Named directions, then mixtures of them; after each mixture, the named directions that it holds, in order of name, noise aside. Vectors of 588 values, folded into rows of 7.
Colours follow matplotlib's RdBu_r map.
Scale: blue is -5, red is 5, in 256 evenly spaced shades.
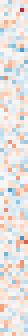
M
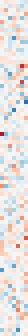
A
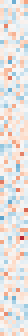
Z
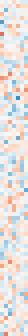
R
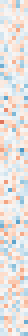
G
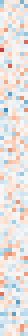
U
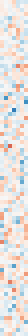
A, G, R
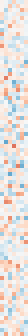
M, R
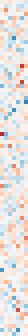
A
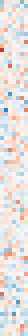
U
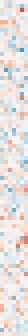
A, M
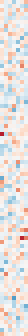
A, Z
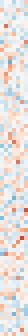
U, Z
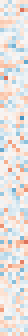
G, M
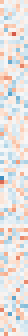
A, R, Z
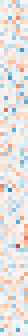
A, G, M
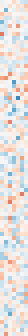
R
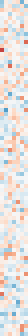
U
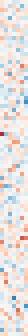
A, Z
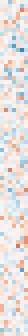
A, M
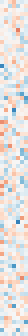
A, G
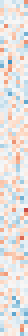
G, U, Z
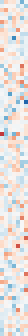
A, U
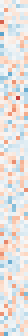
R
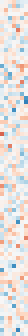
A, G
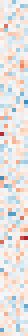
A, Z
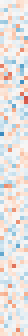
A, G, R
